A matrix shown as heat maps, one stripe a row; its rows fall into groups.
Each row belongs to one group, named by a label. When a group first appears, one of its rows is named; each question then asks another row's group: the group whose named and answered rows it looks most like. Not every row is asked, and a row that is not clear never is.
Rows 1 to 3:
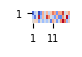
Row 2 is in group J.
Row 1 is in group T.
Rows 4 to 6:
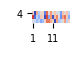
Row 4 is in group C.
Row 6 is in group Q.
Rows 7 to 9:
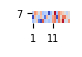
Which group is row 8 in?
T
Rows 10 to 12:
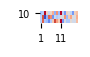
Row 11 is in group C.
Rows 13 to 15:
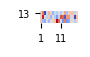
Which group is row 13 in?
C
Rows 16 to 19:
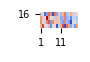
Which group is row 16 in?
C
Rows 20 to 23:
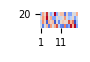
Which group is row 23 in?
J
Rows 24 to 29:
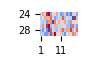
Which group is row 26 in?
C
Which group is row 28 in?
T
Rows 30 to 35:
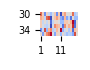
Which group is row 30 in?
C
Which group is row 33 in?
Q
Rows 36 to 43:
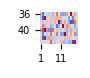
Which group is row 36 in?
J
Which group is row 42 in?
C
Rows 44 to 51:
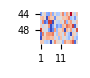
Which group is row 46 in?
C
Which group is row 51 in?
Q
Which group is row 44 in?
T
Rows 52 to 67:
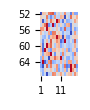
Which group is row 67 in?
T
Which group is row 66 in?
J
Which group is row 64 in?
C
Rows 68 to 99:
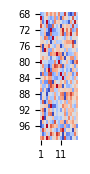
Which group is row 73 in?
T
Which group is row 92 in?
C
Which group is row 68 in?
J
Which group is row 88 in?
T
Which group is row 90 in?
C
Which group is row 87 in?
T
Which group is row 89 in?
T
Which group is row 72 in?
T
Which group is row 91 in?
T
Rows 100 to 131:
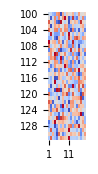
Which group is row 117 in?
J
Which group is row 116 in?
T
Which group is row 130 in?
T
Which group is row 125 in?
Q
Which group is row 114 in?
T
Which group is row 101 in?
J
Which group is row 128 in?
T
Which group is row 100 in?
C
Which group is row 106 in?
T
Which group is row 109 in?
T
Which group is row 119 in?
C
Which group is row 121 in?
Q
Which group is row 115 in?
J
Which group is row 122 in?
C
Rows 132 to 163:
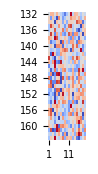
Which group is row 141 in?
Q
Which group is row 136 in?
J
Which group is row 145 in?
J
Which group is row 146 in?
J
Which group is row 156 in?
C
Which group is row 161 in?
C
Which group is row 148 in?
C
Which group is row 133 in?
T
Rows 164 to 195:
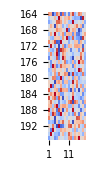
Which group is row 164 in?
C
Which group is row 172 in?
Q
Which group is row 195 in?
T
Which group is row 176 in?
J
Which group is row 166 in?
J
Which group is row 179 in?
J
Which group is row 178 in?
J
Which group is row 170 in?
J
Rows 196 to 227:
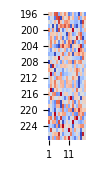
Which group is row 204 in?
Q
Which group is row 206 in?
T
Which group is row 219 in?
C
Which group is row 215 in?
C
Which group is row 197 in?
C
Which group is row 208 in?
T
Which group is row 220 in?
T
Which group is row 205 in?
J
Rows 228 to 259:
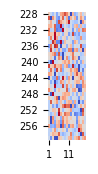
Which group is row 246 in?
J
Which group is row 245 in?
T
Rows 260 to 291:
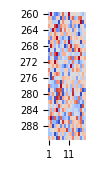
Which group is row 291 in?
T
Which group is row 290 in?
T
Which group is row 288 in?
C
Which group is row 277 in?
C
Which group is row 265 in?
J
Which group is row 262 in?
Q
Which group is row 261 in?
C
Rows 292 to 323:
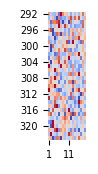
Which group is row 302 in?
T
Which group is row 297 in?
C
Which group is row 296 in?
C
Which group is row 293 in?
T
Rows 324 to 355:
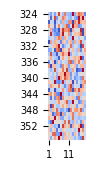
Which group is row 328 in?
Q
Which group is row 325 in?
J
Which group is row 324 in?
J
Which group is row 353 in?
J
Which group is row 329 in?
Q
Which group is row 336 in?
T
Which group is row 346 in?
J
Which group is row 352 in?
Q
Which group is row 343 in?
T
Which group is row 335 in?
Q
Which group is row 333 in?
C
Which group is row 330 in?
J
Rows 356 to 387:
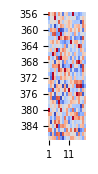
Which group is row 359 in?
T
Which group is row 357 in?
J
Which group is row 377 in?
C
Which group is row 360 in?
T
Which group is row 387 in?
T
